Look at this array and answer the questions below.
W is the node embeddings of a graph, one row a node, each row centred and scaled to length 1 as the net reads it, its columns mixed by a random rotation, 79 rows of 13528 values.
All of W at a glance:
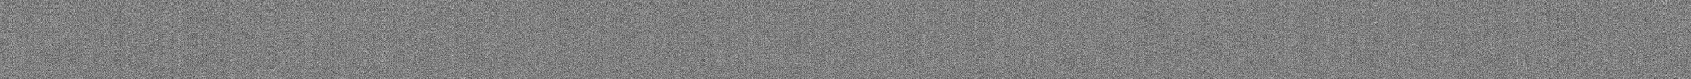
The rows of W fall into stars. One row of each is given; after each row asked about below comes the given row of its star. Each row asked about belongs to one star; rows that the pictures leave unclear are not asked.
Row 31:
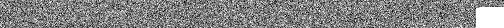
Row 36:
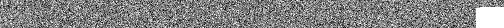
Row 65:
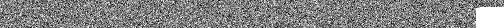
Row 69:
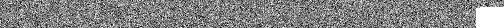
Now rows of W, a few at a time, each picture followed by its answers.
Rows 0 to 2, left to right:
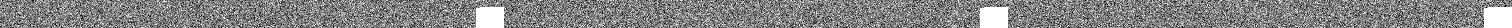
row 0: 69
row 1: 65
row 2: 31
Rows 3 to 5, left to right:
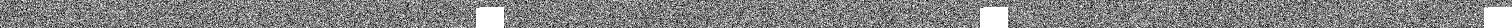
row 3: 31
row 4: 31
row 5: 69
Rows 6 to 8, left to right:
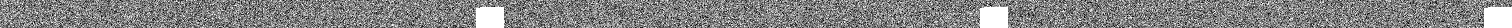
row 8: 31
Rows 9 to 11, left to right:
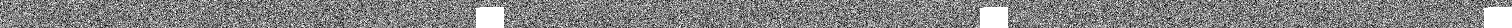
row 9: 36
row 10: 36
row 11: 65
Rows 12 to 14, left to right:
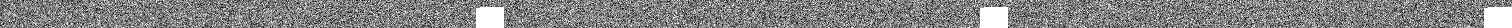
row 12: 65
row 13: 31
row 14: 31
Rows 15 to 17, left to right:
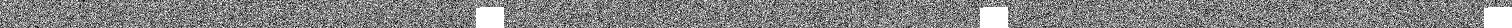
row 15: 69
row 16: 36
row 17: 69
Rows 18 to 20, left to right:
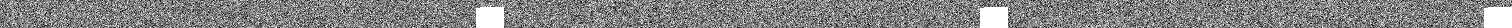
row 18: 69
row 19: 65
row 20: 65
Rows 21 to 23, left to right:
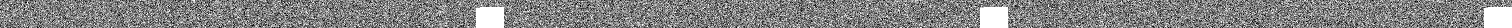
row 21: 69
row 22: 31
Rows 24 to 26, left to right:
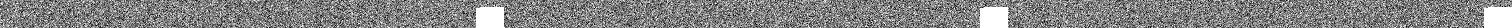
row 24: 36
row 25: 65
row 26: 69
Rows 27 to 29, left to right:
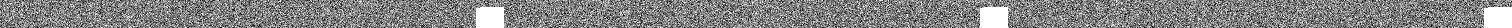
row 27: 69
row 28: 31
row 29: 65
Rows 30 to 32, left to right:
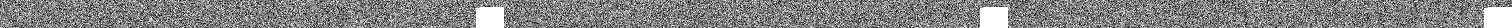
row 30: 36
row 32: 31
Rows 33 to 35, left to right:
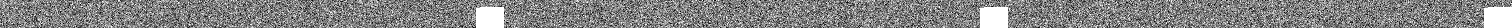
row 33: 69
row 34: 36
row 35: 65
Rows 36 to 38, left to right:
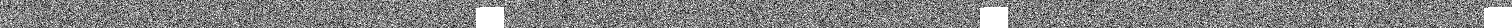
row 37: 36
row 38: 69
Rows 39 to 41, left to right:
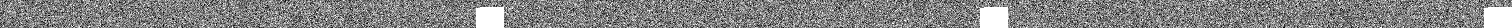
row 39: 65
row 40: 69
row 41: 36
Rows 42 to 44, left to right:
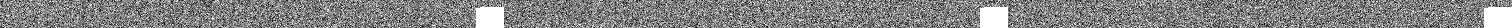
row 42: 69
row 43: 65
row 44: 69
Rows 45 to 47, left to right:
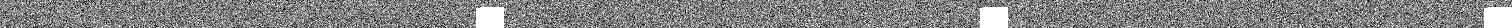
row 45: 69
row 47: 36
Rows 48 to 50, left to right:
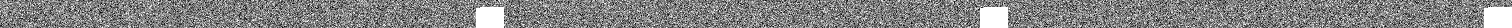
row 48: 69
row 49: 31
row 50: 65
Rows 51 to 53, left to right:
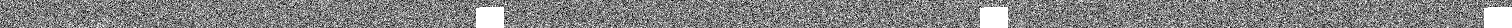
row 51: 65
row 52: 36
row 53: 36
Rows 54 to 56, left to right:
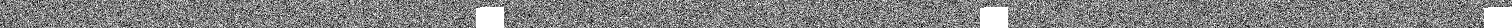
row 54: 65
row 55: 65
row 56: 69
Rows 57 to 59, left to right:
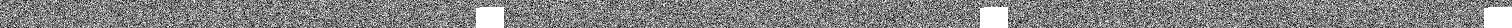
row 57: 65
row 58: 31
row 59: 65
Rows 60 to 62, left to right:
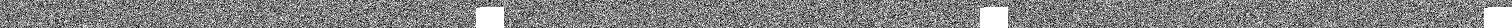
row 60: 65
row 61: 65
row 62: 31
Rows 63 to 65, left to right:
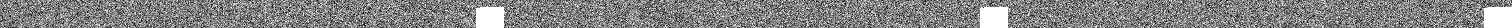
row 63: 65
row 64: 69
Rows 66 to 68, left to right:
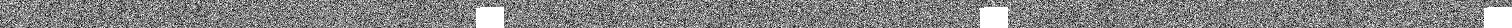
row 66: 69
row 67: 36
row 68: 36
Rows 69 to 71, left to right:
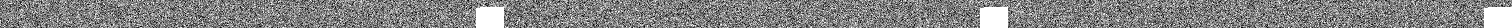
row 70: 31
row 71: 69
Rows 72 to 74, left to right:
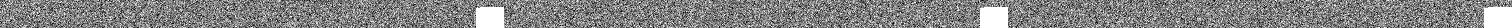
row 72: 69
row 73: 36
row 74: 65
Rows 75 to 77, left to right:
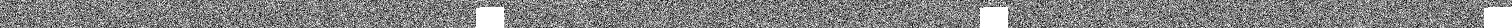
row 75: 31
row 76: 36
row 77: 69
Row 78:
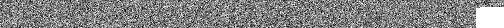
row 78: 69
